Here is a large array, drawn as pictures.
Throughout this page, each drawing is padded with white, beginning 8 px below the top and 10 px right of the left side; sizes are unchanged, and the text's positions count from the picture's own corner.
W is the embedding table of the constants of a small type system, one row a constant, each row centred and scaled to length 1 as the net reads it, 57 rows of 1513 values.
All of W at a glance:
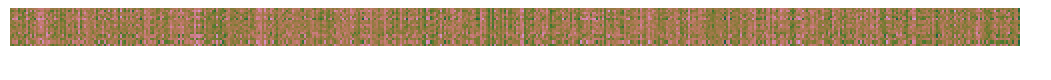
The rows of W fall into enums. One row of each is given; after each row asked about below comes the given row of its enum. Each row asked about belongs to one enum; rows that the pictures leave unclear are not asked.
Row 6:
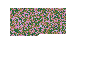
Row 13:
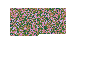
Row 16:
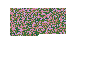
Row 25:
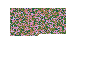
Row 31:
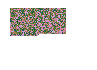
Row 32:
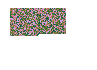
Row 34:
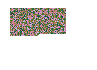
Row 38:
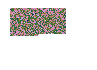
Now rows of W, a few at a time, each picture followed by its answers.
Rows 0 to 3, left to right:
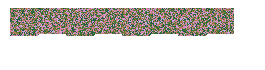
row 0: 31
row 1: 16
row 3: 6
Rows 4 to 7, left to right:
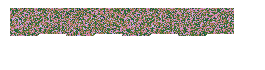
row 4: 6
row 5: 34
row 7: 16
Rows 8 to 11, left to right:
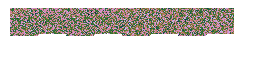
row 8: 38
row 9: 38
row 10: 13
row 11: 31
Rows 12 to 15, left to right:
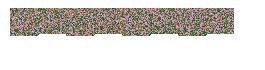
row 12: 6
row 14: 32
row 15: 16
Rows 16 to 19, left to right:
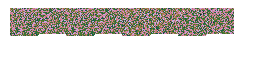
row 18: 13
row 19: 38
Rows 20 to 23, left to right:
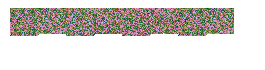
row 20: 31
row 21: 32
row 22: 38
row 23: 31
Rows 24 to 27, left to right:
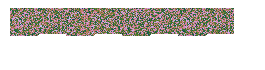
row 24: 6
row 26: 16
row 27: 6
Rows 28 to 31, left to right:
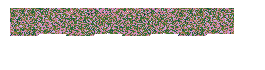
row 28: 31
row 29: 38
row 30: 38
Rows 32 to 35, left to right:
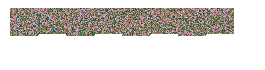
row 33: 16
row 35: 38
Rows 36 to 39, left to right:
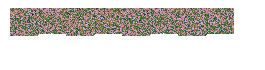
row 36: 38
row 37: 34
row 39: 32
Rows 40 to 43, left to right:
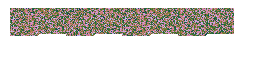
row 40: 25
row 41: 34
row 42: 25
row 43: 32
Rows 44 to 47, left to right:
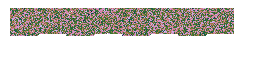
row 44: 6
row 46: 31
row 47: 16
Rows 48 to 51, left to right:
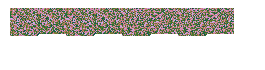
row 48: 32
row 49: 32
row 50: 16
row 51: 16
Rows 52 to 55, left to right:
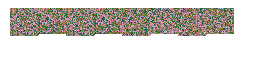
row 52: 32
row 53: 32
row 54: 31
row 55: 25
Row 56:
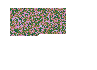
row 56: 6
